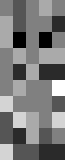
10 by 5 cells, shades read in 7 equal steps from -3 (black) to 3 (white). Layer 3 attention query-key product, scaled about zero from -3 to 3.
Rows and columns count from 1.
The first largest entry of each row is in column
4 1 1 2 3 5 1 2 3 1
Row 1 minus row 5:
0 1 -1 3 2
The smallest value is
-3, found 2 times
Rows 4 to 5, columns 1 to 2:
0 1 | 0 -2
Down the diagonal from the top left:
0 -1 0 1 -2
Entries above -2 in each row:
5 4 3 5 2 5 5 5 4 3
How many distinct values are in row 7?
3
